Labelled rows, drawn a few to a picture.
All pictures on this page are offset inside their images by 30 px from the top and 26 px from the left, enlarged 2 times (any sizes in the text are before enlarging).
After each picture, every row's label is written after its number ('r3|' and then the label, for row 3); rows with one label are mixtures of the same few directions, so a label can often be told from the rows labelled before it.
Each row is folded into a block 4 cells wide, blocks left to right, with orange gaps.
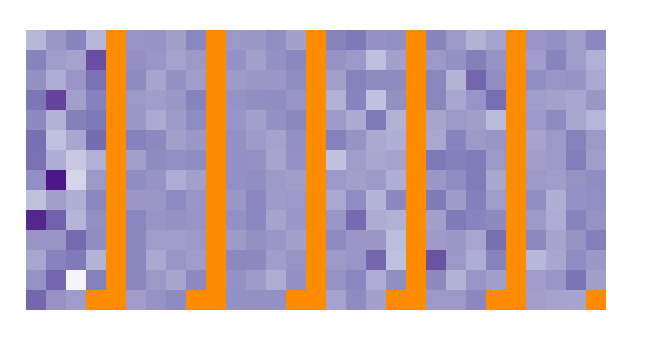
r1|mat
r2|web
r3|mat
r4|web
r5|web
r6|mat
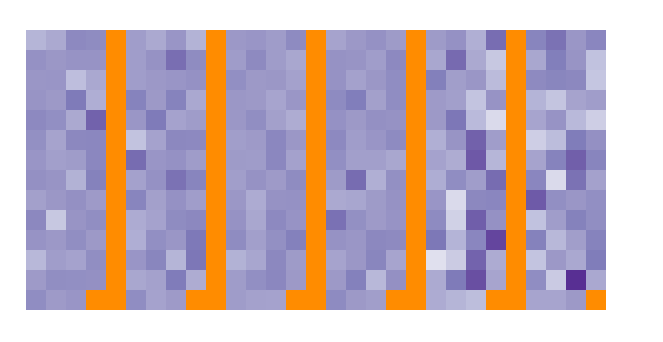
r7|web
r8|web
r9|mat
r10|mat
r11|mat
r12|mat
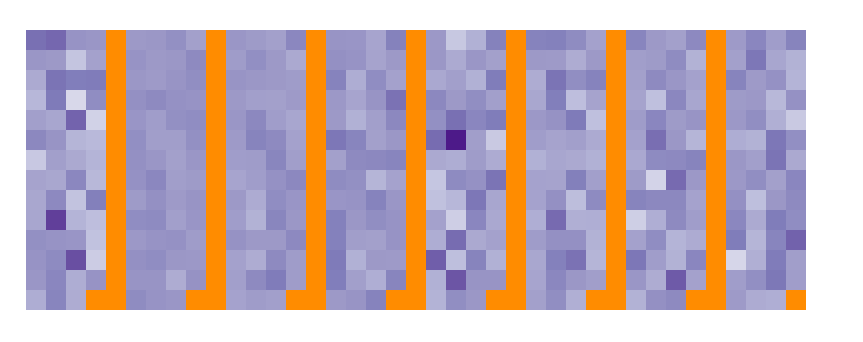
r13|web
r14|mat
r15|mat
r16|web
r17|mat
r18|web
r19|mat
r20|mat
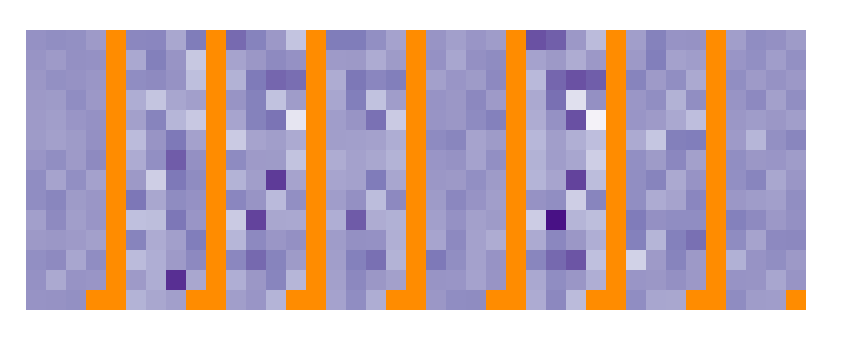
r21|mat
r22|mat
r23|web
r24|web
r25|mat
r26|web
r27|mat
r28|mat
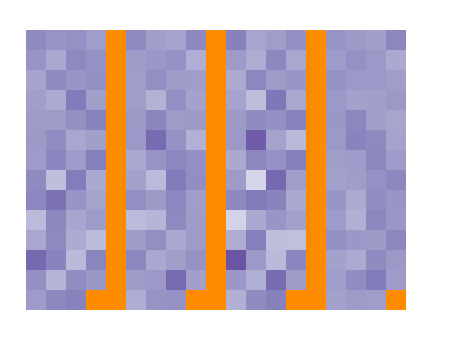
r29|mat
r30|mat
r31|mat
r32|mat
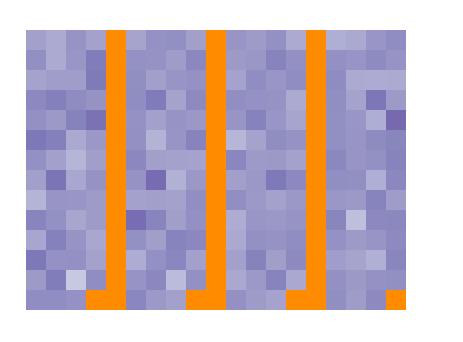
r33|mat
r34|mat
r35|web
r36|web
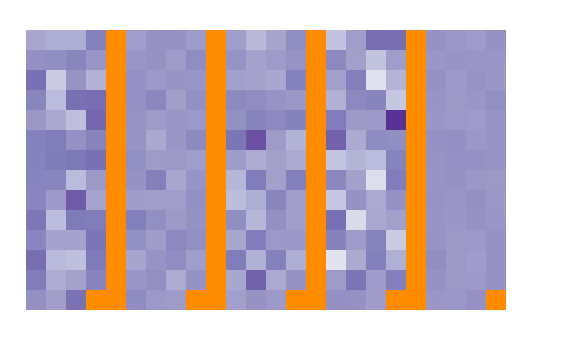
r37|web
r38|mat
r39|mat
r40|web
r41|web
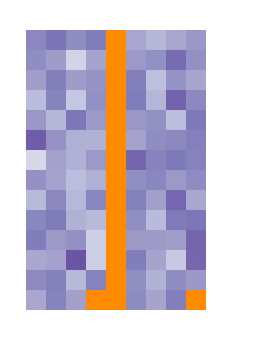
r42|web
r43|web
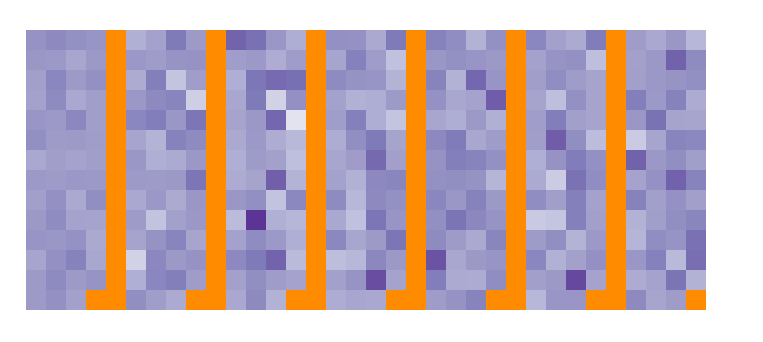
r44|web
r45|web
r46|web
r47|mat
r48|web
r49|mat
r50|web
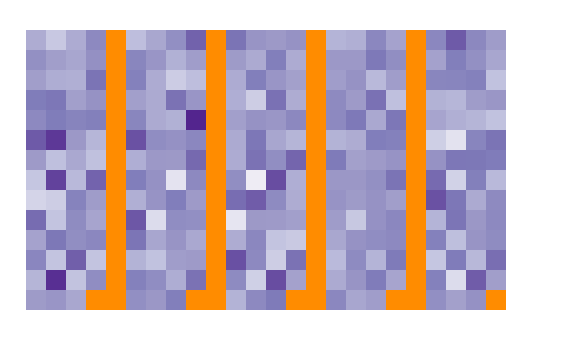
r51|mat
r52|web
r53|mat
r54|web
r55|mat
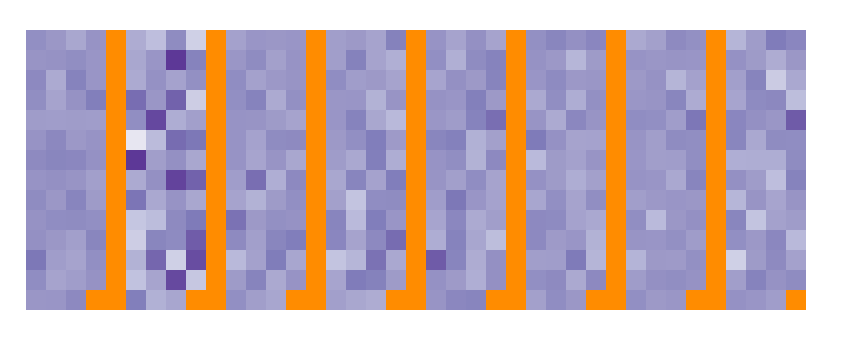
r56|web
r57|web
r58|mat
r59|mat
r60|mat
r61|web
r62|web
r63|web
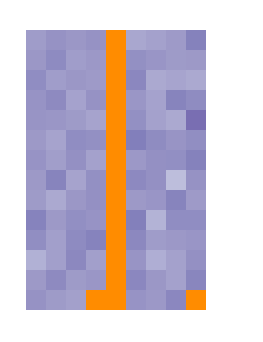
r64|mat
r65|web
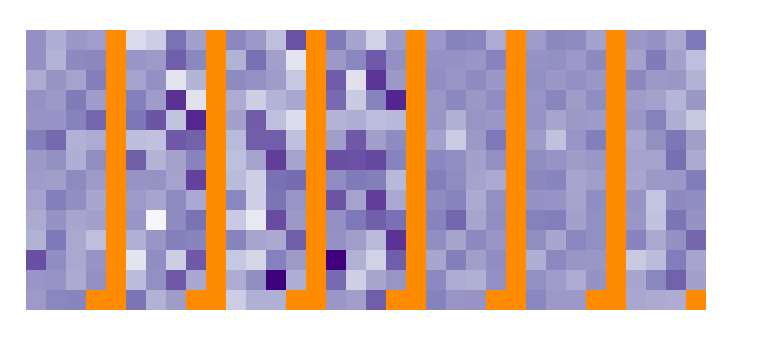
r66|mat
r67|web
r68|mat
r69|web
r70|mat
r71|mat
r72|mat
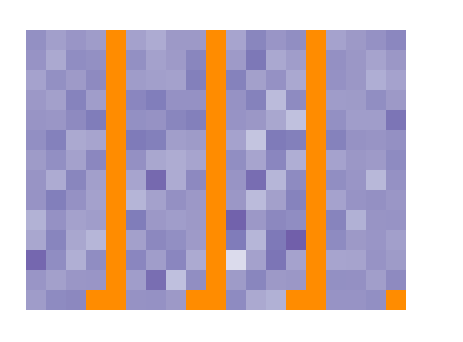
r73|mat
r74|mat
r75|mat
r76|web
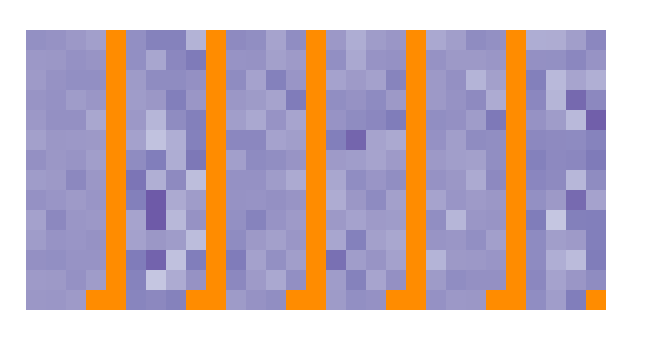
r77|web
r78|mat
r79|web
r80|mat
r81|web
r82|web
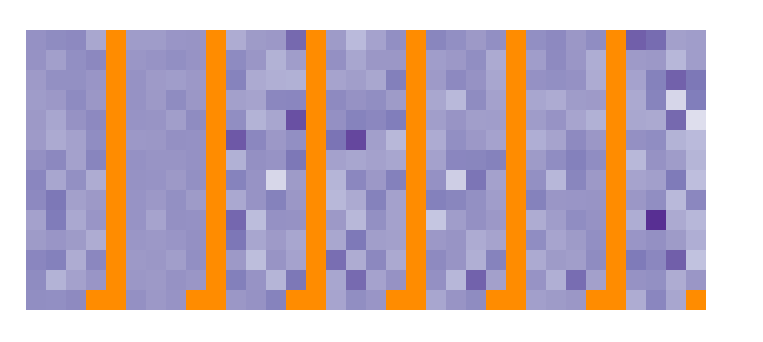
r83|mat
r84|web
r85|web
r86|mat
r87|mat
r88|mat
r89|web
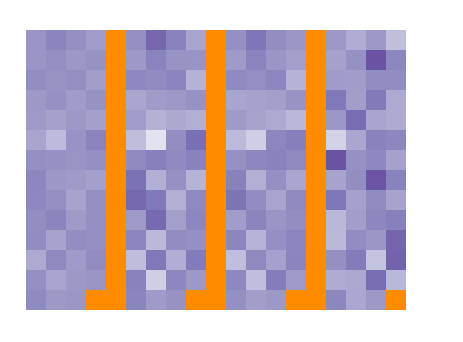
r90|mat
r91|mat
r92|mat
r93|web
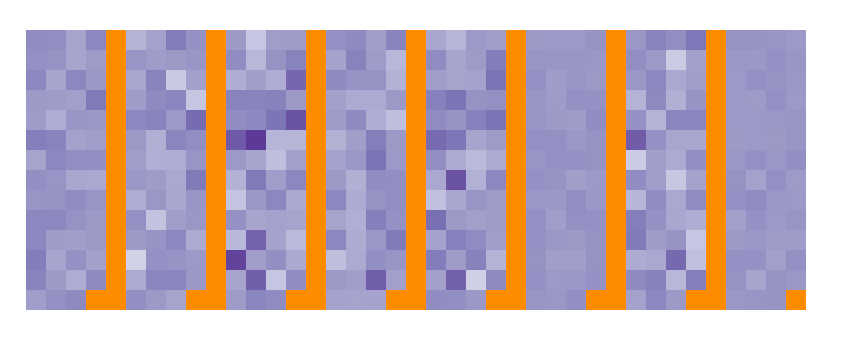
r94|web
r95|web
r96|mat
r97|mat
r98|mat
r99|web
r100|web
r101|mat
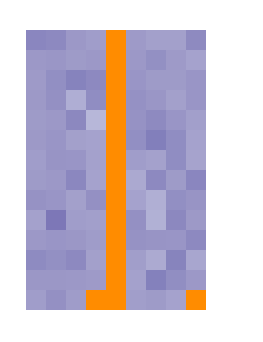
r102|web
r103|mat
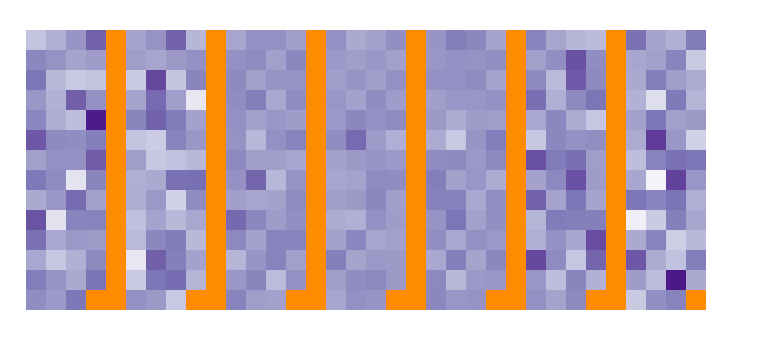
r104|web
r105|web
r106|mat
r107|mat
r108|mat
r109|web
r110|mat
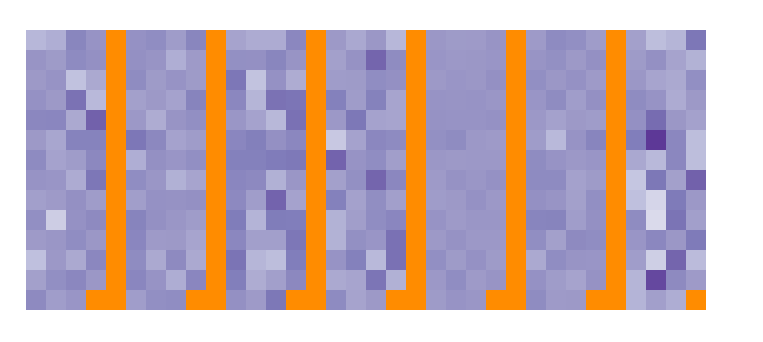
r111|web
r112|web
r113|web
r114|web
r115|mat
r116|mat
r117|mat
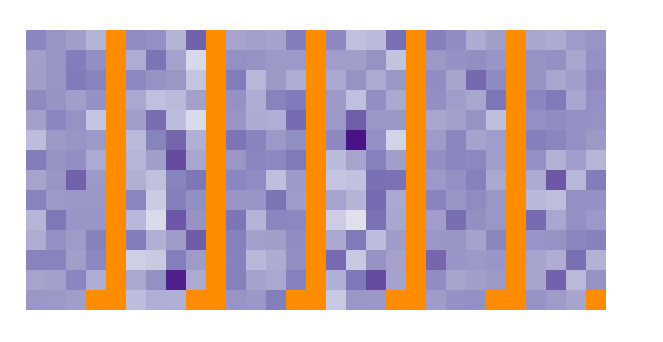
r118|web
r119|mat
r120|web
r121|mat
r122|web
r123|mat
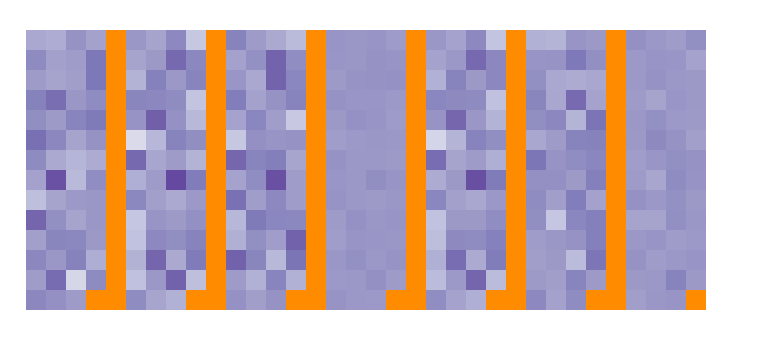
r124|mat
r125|web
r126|web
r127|web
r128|web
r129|web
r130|mat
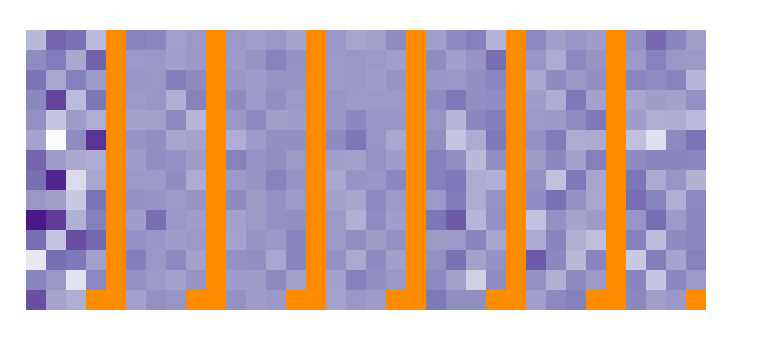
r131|mat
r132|web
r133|web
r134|mat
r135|mat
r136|mat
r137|mat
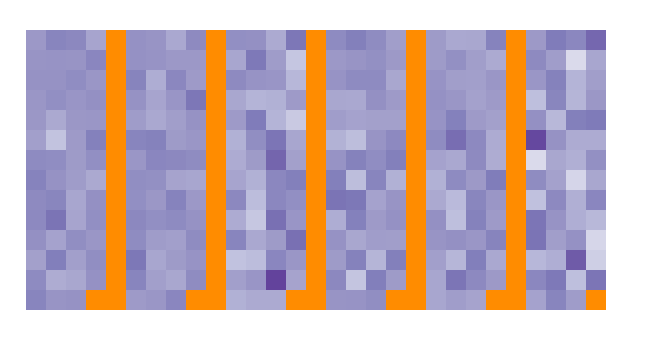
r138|mat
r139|web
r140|mat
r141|mat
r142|mat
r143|web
